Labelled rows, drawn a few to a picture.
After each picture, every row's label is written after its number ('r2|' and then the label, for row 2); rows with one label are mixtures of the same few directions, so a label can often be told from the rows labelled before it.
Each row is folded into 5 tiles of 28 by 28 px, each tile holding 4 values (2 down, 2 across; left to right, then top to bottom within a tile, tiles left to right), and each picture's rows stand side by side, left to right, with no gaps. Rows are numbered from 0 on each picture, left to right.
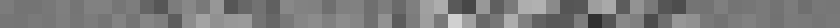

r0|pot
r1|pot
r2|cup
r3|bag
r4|bag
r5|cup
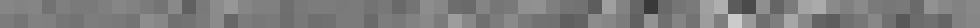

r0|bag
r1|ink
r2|bag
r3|bag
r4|ink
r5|bag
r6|pot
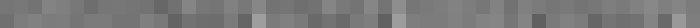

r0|ink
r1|cup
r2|cup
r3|cup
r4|cup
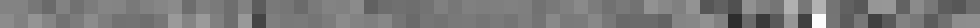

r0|bag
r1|cup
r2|pot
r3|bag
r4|pot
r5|cup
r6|bag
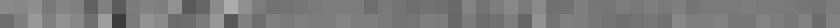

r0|cup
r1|ink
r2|pot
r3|cup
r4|cup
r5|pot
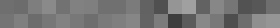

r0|bag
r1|bag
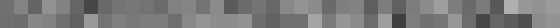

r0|ink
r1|pot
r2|cup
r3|pot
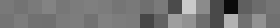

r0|bag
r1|ink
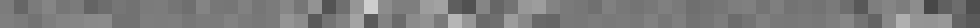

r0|pot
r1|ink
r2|ink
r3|bag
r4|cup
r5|bag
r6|pot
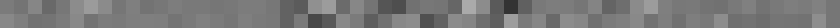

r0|ink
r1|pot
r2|bag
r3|ink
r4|ink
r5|cup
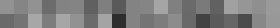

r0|cup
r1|pot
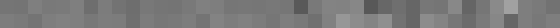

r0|pot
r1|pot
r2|pot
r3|ink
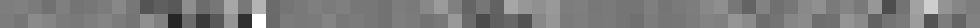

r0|bag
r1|cup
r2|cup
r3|pot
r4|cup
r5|bag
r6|ink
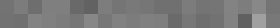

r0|ink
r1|cup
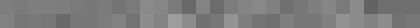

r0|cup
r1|bag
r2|pot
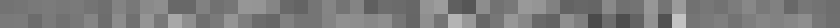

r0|cup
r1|bag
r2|pot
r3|bag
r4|cup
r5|pot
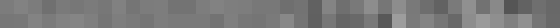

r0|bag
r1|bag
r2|cup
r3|pot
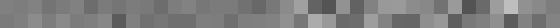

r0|cup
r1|bag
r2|bag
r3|ink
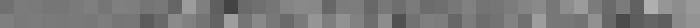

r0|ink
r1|ink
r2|cup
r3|cup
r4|pot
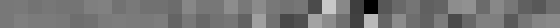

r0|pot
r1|cup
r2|ink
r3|bag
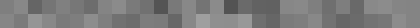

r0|bag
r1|pot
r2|pot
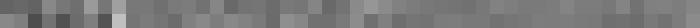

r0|cup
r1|pot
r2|ink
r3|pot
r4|pot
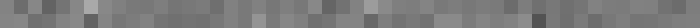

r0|ink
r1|cup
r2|ink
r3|cup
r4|bag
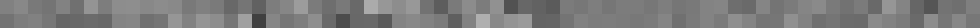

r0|pot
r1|cup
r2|pot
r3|pot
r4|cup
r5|bag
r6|ink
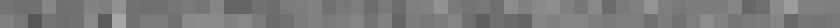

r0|cup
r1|pot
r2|cup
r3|pot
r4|ink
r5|ink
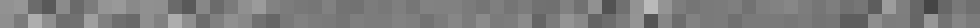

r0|bag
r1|bag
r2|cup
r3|cup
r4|ink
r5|ink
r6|ink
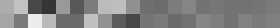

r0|bag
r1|bag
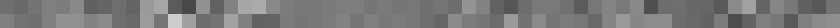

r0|pot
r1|bag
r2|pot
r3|ink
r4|pot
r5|bag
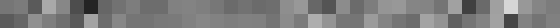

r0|ink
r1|pot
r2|bag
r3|ink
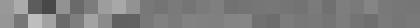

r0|bag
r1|pot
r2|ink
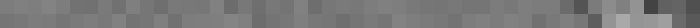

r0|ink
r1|pot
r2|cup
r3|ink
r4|pot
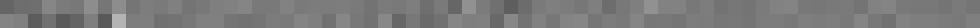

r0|cup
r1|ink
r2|cup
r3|ink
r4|ink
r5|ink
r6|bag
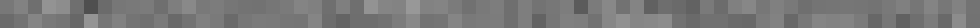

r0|ink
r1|bag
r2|pot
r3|cup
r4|pot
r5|bag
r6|cup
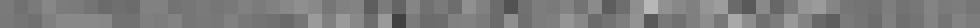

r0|pot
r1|bag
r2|cup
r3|ink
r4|ink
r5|bag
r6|cup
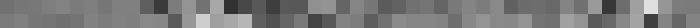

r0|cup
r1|pot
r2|bag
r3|pot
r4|ink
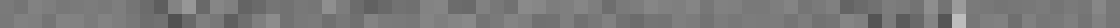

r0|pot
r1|bag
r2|ink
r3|bag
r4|pot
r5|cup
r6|cup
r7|cup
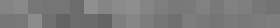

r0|pot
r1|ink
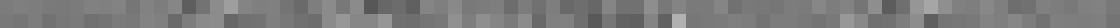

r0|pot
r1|ink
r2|pot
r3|cup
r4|cup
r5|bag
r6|ink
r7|bag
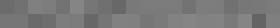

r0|bag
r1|cup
